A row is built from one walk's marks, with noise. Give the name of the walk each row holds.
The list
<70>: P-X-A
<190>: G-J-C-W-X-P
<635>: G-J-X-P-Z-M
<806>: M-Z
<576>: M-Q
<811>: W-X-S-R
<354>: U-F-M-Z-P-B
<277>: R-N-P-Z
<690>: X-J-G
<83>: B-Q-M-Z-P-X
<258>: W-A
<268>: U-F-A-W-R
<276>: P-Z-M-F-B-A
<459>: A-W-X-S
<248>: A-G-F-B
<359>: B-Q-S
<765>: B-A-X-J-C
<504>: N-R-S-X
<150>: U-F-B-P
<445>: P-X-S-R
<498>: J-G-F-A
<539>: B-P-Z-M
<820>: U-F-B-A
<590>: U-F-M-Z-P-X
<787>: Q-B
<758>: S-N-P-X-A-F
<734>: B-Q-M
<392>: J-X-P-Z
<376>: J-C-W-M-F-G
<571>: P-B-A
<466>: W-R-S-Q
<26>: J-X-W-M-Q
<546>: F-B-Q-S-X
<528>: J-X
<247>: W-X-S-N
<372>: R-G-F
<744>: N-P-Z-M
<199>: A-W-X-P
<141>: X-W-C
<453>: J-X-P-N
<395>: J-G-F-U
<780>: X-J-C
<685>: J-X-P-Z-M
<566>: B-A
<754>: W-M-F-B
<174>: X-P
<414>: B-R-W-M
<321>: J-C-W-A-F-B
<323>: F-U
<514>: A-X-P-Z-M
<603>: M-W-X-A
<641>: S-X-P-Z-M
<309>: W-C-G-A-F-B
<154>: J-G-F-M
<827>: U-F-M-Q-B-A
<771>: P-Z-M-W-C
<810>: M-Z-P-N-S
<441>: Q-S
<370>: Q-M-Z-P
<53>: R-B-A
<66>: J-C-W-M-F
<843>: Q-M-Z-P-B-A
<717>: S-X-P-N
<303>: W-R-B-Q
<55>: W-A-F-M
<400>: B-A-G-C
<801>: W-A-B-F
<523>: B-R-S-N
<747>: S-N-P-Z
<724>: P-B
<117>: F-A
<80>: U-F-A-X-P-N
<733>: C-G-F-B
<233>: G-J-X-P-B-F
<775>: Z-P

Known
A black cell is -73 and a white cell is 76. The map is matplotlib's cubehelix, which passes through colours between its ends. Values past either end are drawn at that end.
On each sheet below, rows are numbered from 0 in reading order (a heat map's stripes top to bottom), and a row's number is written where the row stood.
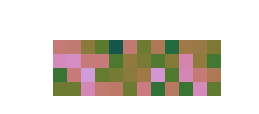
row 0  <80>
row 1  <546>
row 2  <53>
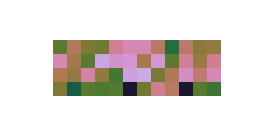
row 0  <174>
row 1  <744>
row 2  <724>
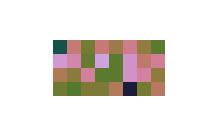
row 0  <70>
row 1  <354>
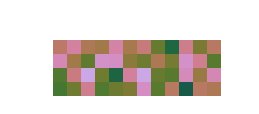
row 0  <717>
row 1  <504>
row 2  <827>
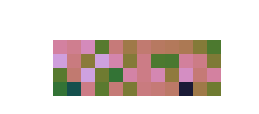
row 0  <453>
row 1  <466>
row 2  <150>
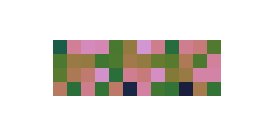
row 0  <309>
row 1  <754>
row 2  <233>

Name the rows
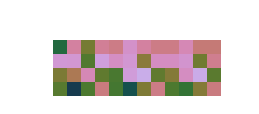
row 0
<514>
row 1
<810>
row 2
<747>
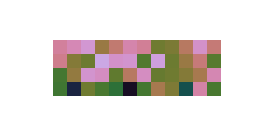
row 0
<190>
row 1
<685>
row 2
<321>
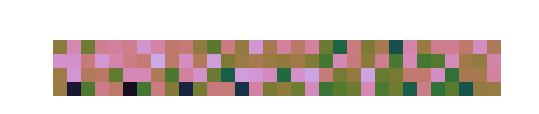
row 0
<370>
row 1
<771>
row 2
<590>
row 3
<414>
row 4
<523>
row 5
<758>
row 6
<248>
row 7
<26>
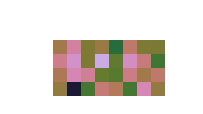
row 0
<775>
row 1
<820>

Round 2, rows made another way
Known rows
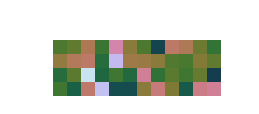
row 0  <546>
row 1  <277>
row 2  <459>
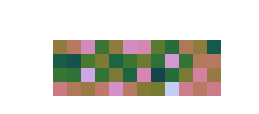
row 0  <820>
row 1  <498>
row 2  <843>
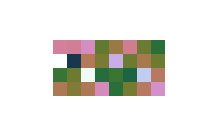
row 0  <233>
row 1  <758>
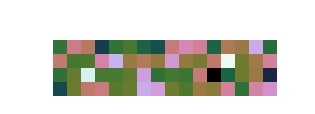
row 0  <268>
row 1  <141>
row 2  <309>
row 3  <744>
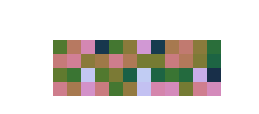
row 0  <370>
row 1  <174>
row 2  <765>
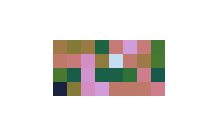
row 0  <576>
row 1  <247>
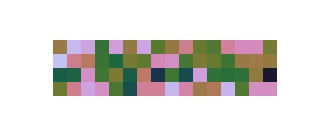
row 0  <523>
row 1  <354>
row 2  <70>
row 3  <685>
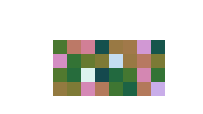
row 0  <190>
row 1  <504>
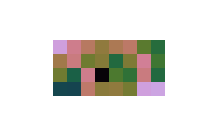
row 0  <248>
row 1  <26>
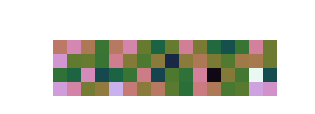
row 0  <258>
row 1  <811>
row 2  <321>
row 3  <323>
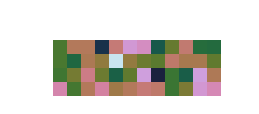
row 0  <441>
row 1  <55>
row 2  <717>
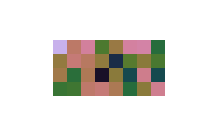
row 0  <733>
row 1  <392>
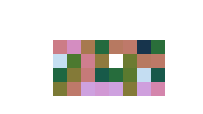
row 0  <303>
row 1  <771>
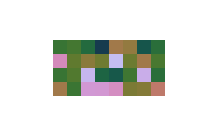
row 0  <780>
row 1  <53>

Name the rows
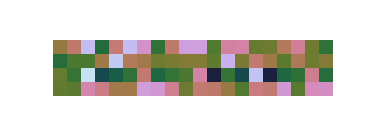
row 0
<150>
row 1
<414>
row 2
<154>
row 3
<724>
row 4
<641>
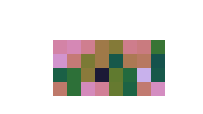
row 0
<514>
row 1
<528>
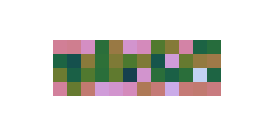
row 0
<359>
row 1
<566>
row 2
<445>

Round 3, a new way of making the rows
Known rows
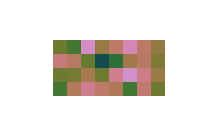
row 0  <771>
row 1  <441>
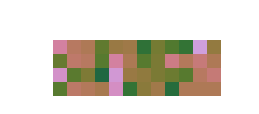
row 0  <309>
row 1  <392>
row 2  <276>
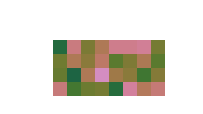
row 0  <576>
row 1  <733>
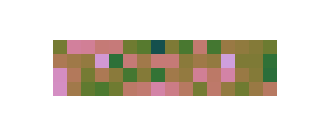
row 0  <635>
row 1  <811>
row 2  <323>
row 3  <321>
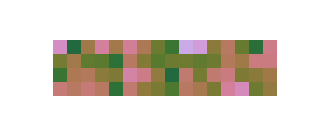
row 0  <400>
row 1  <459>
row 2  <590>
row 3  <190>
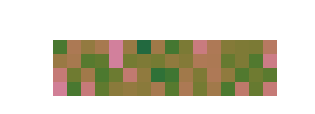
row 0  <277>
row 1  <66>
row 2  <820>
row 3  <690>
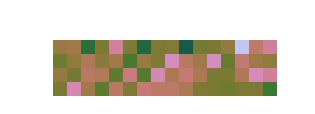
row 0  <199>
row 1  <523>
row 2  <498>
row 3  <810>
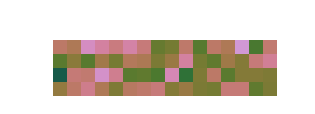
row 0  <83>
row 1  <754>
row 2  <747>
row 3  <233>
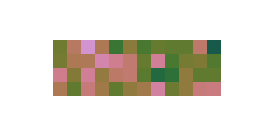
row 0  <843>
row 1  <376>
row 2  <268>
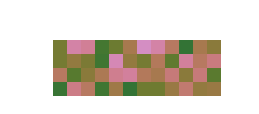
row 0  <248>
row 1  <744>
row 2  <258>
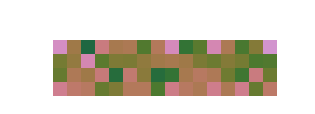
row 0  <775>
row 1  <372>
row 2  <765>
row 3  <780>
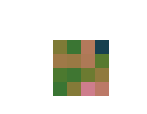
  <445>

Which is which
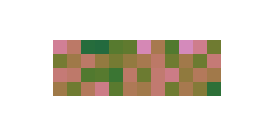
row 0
<247>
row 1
<827>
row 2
<514>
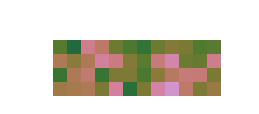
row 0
<53>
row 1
<26>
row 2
<395>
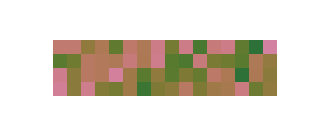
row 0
<370>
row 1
<641>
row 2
<150>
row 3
<174>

